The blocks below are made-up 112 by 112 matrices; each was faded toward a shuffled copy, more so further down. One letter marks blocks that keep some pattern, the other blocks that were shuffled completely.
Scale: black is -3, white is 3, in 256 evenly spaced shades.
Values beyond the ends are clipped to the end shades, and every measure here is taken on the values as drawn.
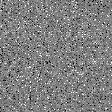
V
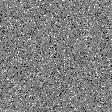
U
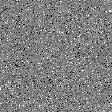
V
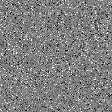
V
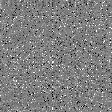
V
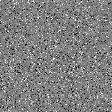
V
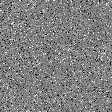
U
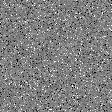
U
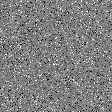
U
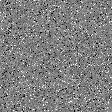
U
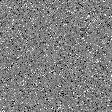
U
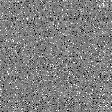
V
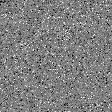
U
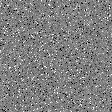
U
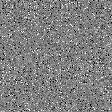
V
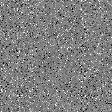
V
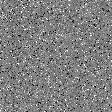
U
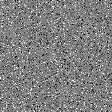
V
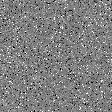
U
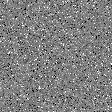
U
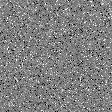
U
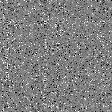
V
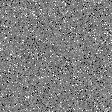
U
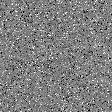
U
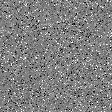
U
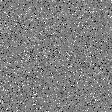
U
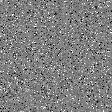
V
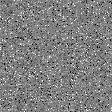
V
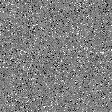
V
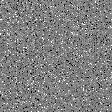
V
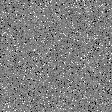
U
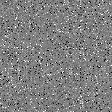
V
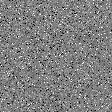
U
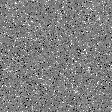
U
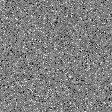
U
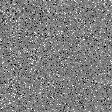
V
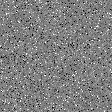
U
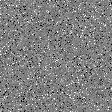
U
